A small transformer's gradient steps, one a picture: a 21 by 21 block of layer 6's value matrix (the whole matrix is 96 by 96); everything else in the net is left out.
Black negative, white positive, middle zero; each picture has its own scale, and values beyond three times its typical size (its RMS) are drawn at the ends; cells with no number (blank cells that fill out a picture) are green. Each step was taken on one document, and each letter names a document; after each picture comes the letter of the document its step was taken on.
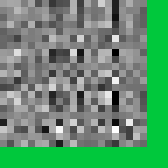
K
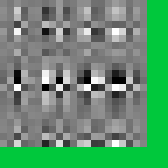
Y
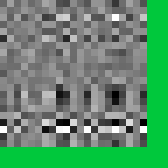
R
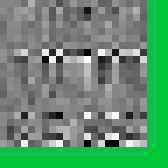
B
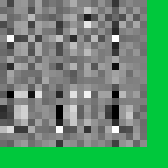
K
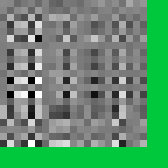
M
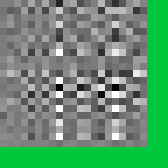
R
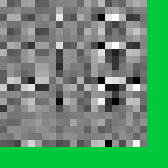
R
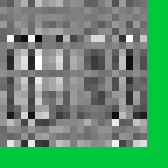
M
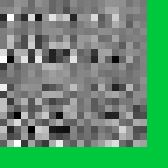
M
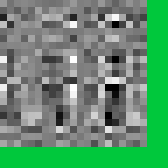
K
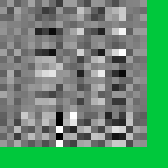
R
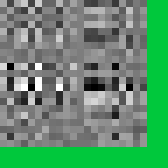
M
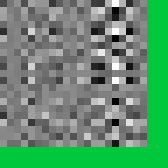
B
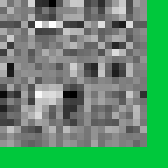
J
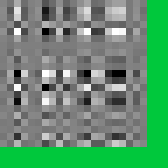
Y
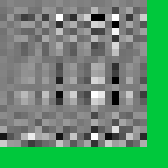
R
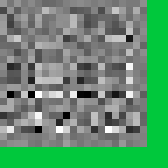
J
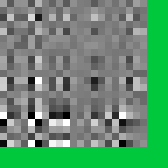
M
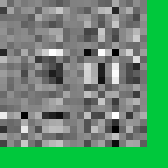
B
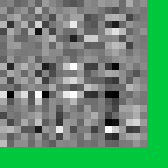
J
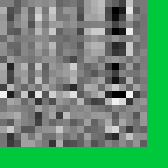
J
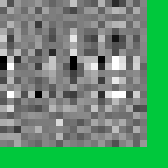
K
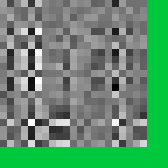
M
